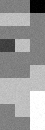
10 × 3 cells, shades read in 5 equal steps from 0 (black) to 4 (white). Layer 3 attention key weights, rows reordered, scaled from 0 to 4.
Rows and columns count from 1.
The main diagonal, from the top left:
2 3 2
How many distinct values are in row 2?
2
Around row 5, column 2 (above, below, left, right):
3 2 2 2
